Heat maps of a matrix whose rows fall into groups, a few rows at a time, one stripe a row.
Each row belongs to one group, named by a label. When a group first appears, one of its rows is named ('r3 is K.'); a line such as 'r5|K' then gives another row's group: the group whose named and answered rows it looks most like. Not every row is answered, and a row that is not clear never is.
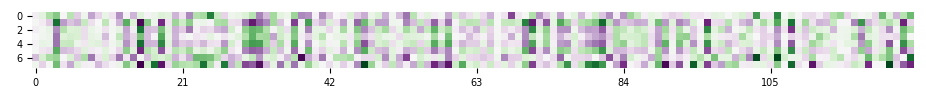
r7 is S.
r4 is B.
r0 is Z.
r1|S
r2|B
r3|B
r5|S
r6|Z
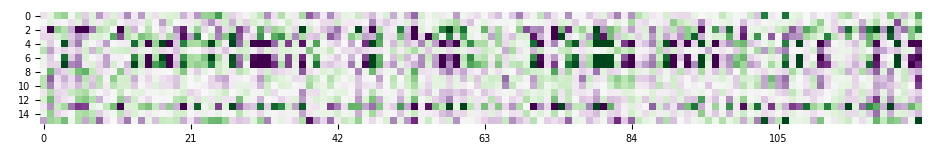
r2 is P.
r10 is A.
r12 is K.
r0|Z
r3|P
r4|S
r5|A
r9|A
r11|K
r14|K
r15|Z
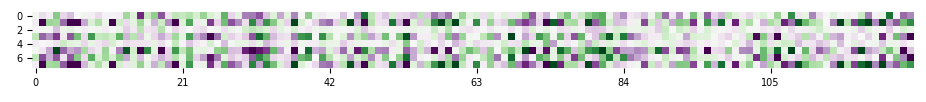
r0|S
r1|P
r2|B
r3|A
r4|K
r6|A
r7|P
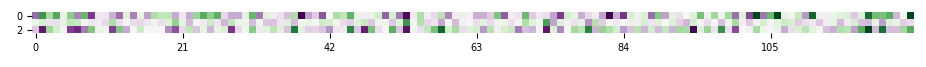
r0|Z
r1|K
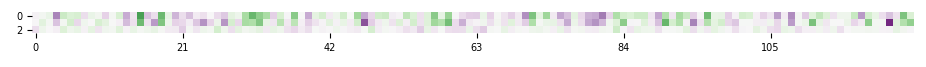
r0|B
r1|B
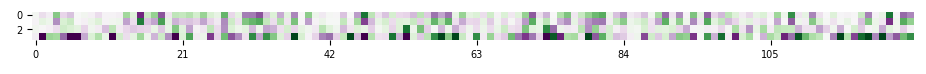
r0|S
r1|B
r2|K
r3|P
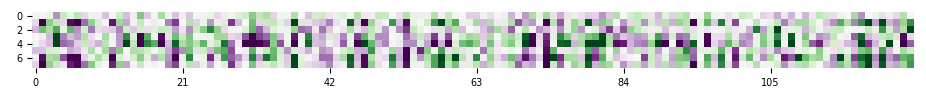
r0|B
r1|P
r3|S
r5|P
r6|P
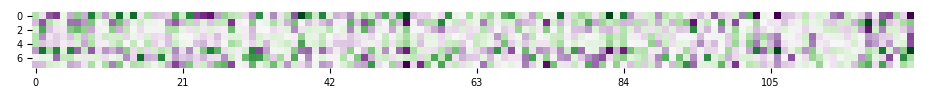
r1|P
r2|K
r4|A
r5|Z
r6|B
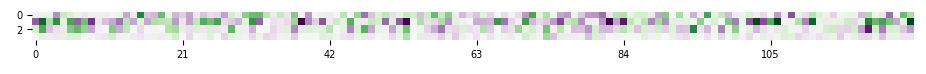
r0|B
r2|K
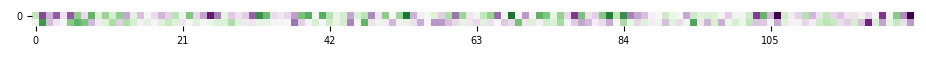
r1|K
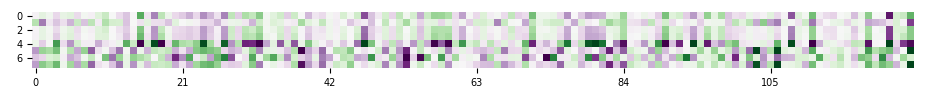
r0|B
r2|B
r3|B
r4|S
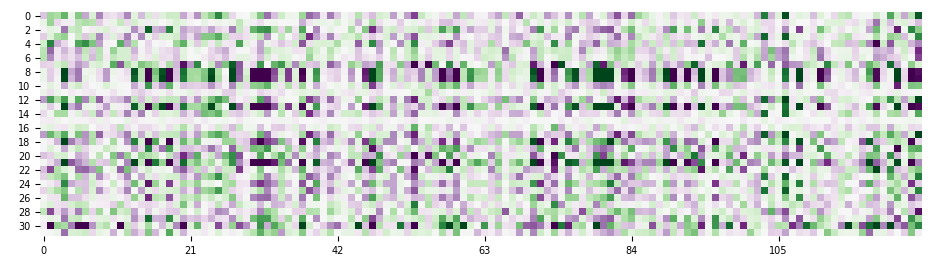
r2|B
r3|Z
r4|K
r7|P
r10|B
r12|Z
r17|Z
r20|P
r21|S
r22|P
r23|Z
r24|S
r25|Z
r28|A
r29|B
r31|B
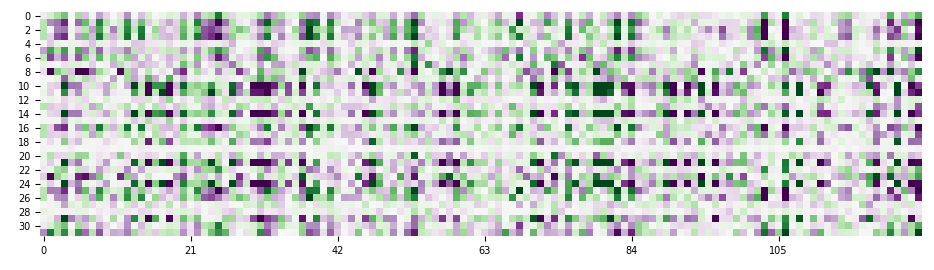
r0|Z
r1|A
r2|A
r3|A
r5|Z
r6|A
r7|K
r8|P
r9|B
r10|S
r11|S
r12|B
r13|A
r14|S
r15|B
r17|A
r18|S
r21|S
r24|S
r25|A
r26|A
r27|B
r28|K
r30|Z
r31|Z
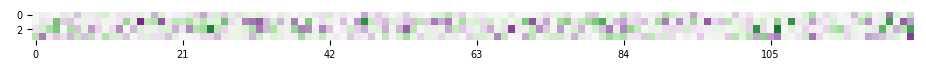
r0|B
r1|S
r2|Z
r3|A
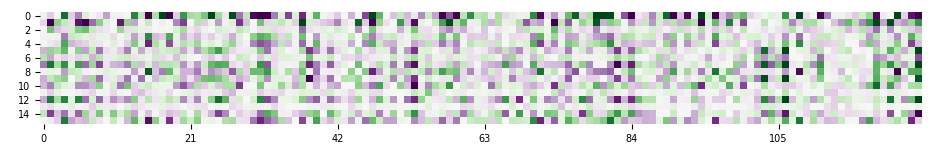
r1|P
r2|K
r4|S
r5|Z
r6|A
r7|Z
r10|P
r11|K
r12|Z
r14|A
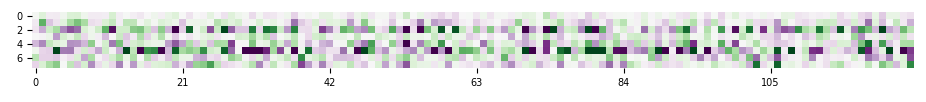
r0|K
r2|P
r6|A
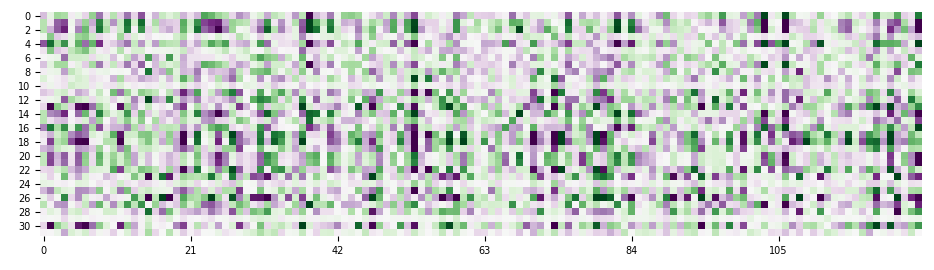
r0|Z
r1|A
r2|A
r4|Z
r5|K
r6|B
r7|Z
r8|B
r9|K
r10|K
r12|B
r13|P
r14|A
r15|A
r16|Z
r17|P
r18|P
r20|A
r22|P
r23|S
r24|K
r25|P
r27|A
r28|B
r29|B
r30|P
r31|B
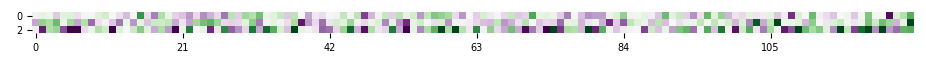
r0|B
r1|Z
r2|P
